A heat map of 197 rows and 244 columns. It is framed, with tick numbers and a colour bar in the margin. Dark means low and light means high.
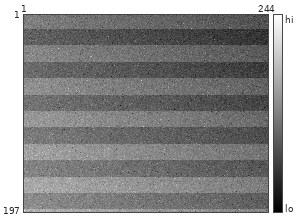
Slope: up to the bottom left. Histogram: bell-shaped. Ninth with the lowest average: top right. Stripes: horizontal, repeating 6 times. Ninth with the highest average: bottom left.
